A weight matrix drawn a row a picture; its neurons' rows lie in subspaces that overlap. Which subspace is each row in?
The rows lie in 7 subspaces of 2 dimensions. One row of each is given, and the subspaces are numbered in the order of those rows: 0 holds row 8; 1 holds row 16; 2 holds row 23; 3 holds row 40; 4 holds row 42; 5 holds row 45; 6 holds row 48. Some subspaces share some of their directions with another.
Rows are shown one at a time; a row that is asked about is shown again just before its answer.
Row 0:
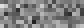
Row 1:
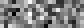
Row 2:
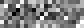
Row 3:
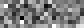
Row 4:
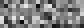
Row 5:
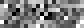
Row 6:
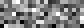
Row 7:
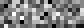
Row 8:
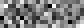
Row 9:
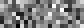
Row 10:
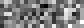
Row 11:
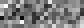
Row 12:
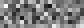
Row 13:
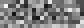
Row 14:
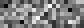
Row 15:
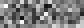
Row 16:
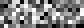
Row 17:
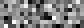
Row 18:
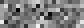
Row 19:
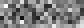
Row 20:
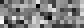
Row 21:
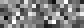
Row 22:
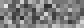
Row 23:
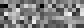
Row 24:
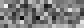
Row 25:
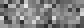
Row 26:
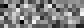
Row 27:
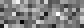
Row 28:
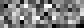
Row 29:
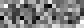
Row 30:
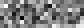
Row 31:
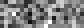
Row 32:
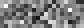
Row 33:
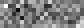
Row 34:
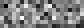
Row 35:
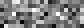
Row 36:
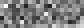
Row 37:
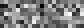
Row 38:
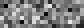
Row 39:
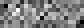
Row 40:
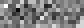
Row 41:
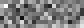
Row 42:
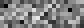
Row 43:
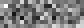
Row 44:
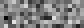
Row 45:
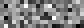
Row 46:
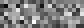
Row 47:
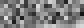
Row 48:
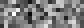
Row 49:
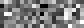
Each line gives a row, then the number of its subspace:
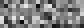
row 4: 3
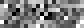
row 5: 3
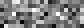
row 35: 1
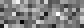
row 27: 1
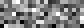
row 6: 1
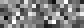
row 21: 4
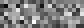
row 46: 2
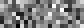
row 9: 0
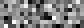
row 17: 5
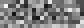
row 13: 0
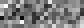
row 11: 5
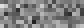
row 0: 2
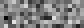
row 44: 5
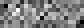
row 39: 3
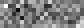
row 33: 3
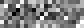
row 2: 3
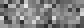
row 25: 6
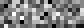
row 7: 1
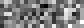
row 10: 2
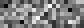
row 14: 4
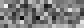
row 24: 0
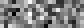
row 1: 6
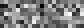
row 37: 2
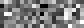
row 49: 2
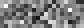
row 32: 4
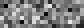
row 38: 4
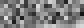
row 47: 4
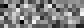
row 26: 2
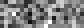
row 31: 6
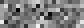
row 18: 3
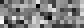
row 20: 3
